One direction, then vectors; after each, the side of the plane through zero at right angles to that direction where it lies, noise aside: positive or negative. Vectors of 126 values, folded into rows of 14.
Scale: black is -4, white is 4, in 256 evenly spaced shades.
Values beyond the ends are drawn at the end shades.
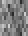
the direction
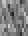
positive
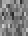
positive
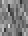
positive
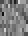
negative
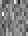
negative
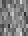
negative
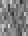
positive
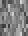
negative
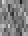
positive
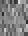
negative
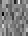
positive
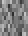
positive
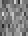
negative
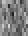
positive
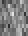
negative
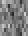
positive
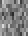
positive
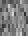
negative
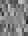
negative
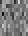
positive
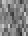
positive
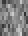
negative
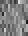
negative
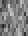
negative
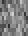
negative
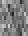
positive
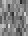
positive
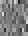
positive
